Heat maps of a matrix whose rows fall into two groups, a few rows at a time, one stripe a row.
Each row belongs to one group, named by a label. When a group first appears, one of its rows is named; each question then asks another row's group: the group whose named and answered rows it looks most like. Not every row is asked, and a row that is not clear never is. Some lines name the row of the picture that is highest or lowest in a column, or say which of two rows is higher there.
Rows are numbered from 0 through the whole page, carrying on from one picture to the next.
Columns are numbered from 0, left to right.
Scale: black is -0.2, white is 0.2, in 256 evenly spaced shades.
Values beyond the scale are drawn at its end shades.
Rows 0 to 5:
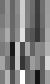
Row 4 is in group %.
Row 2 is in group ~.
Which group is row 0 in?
~
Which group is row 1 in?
~
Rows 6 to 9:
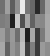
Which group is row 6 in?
~
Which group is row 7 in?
%
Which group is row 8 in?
~
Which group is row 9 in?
~
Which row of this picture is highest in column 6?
8
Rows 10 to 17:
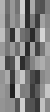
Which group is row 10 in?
~
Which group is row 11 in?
~
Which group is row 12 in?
%
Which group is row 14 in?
%
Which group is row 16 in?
%
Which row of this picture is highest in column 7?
14
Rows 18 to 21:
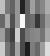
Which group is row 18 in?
%
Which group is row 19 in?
~
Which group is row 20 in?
%
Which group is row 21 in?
%
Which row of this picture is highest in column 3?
20
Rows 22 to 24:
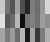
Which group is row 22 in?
%
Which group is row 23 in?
%
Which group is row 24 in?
~
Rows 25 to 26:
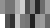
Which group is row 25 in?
~
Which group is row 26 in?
%
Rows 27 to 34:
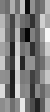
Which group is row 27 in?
~
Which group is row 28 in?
%
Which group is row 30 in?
%
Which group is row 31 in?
%
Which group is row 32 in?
%
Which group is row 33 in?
%
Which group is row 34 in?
~
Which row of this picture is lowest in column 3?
27
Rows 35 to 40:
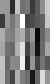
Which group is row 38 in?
~
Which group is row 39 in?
~
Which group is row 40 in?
%
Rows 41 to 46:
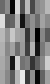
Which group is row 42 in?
%
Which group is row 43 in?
~
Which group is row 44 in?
~
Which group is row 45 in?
%
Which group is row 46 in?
~
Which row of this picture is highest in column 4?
46
